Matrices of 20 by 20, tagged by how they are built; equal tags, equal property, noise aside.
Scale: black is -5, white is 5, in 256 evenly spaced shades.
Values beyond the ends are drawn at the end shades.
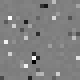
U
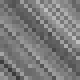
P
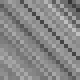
P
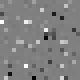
U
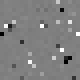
U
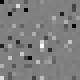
U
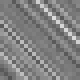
P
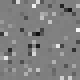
U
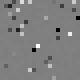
U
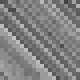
P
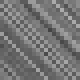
P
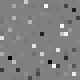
U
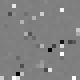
U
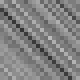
P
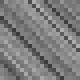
P
